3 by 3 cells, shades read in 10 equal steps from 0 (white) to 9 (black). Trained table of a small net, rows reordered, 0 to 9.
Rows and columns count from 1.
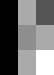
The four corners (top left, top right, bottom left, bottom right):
9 6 9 0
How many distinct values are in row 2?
3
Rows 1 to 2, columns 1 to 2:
9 3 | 9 4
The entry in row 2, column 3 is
3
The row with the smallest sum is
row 3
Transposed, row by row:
9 9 9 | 3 4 3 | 6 3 0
